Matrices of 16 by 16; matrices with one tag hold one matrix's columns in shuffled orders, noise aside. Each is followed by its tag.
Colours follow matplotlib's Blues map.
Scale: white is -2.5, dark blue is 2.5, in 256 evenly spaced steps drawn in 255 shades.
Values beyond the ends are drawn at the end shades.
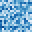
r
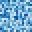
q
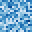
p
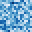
r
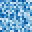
q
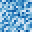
p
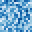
q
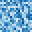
q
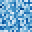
r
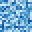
r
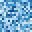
p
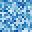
p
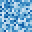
p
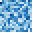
q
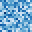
p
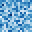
p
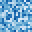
q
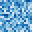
p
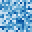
r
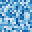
q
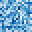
r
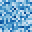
r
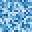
p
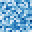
r
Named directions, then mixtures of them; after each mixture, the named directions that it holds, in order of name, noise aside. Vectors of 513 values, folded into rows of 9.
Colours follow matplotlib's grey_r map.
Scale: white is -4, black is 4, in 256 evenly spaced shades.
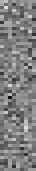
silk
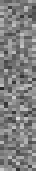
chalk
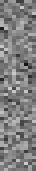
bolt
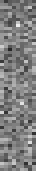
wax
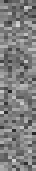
chalk, wax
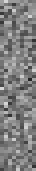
chalk, silk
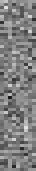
silk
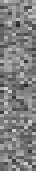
chalk, wax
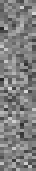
bolt, chalk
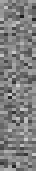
chalk, silk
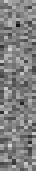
wax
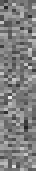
silk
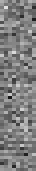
chalk, silk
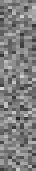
chalk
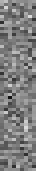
silk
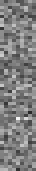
bolt, chalk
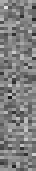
chalk, silk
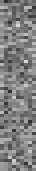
chalk, wax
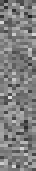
bolt, silk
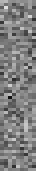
silk
